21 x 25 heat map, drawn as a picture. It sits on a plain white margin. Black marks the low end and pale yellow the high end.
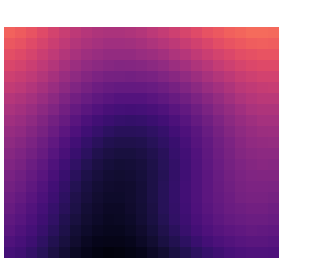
Average level on the scale: 30%. Ninth with the highest average: top right. Slope: up to the top. Ninth with the lowest average: bottom middle.
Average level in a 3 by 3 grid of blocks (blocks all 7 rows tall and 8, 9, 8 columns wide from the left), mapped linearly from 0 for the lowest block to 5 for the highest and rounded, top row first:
4 3 5 | 2 1 3 | 1 0 2
